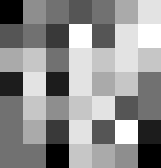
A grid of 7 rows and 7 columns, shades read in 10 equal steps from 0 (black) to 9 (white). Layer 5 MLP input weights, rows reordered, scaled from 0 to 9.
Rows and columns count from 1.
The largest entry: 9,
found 3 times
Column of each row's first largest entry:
7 4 4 2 5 6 4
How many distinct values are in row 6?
7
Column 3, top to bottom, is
4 2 4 1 5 2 0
